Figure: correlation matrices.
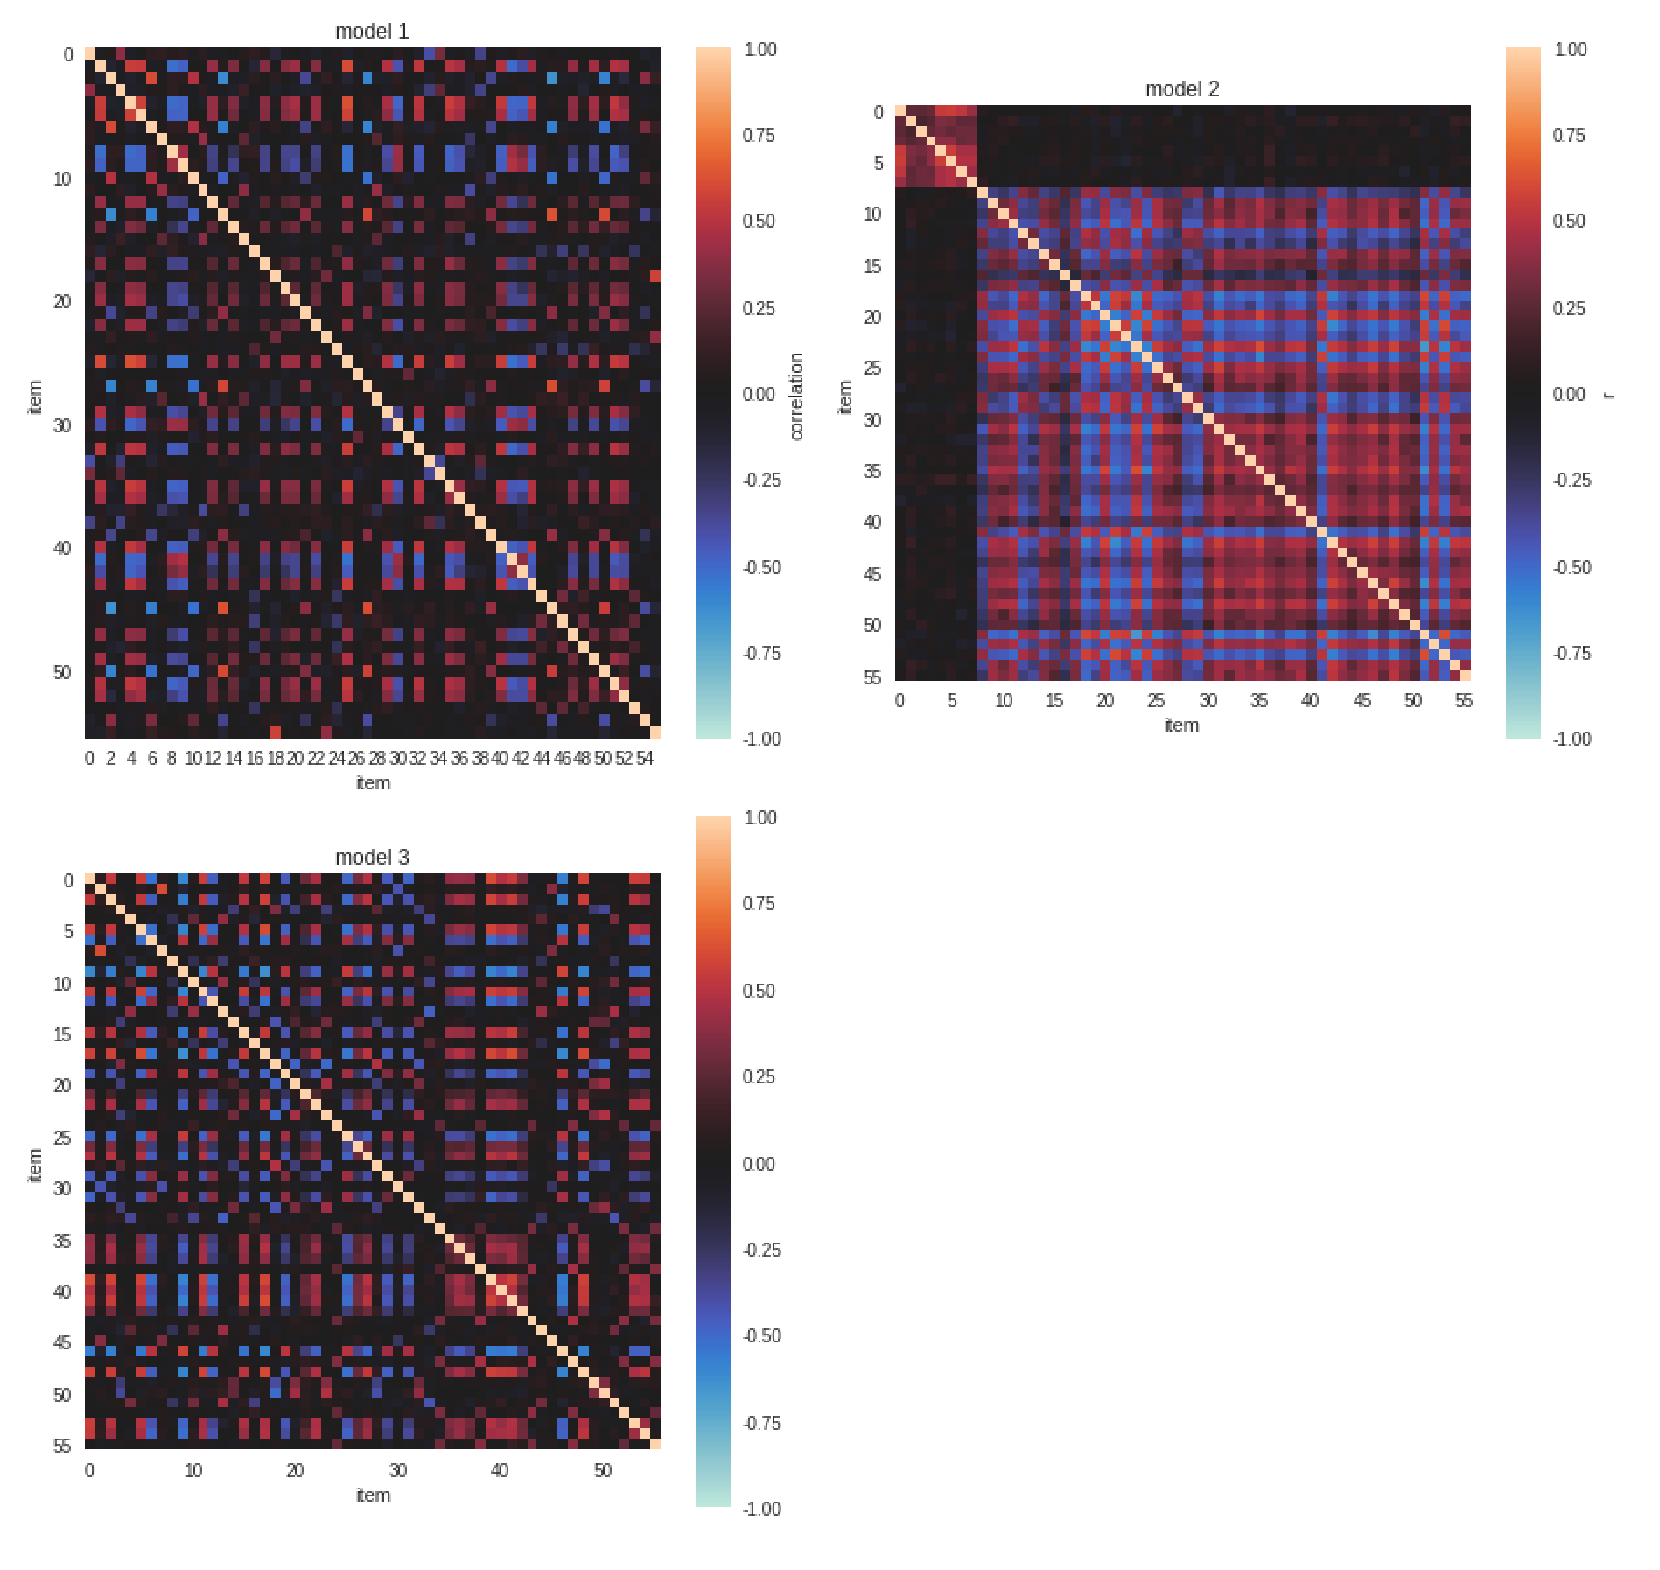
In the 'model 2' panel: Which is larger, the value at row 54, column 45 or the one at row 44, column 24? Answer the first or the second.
the first
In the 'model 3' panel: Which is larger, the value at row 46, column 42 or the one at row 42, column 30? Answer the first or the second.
the second
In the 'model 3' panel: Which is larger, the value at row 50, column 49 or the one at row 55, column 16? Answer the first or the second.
the first
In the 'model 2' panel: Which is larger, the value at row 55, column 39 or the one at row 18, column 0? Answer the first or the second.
the first
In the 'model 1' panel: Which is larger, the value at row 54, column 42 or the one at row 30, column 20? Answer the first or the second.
the first
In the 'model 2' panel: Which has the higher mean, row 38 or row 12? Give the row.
38
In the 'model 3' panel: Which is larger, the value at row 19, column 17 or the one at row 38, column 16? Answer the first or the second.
the second
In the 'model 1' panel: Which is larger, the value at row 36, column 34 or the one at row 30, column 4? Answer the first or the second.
the first
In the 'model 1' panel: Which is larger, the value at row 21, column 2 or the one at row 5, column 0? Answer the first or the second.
the second
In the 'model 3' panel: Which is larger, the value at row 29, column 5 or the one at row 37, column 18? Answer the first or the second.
the second
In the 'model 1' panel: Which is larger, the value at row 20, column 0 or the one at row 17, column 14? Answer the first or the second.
the second
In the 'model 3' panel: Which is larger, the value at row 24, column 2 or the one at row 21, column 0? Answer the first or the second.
the second
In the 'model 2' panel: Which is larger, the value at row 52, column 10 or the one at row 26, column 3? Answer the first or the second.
the first
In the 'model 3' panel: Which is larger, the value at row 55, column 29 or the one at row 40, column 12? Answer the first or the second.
the first
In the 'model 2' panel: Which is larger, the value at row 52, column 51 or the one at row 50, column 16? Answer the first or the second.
the second
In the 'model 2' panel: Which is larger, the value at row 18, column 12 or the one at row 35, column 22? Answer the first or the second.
the first
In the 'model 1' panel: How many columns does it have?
56
